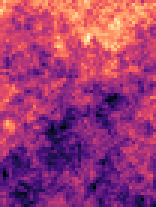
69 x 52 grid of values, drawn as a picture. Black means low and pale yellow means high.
Values rise toward the top. There are no regular stripes. The field is mottled with small blotches. No row or column stands out.
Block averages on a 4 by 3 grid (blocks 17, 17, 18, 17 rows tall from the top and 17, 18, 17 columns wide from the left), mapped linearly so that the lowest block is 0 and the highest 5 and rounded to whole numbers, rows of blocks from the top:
455 | 232 | 202 | 011
